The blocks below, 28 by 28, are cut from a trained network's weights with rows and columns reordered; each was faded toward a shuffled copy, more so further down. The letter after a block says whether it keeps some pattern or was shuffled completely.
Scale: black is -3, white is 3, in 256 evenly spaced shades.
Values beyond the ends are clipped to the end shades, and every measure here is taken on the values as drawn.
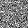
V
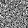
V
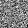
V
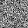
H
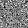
H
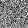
V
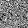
V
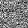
H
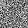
V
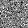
V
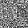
H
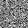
V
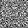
H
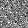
V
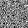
H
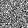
V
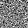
V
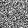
V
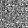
H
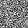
H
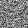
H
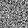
H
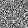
H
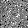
V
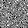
V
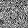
H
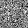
V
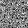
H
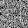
V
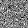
V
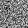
V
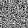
H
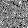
V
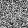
V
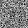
H
